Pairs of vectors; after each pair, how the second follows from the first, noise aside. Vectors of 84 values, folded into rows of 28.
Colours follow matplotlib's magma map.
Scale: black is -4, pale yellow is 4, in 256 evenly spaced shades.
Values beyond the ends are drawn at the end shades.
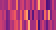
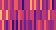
shuffled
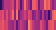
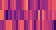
reversed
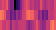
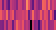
shuffled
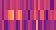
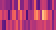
reversed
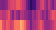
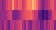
wrapped around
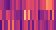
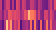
wrapped around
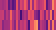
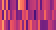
reversed
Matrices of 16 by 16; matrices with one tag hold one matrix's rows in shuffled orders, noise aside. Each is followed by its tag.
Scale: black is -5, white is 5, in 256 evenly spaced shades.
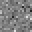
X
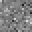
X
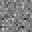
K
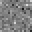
X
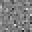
X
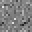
K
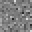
X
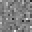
X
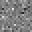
K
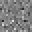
K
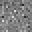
K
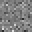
K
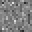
K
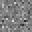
K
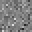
K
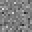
K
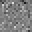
K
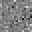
X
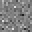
K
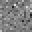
X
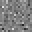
K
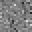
X
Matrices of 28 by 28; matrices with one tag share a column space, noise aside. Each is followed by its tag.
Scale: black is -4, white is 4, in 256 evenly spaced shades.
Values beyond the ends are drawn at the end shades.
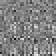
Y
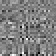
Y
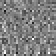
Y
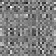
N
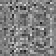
N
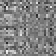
N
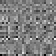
Y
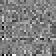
Y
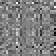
N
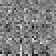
Y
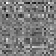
N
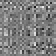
N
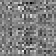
N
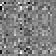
N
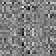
N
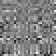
Y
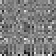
Y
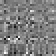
Y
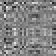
N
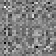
N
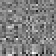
Y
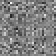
N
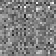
N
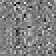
N
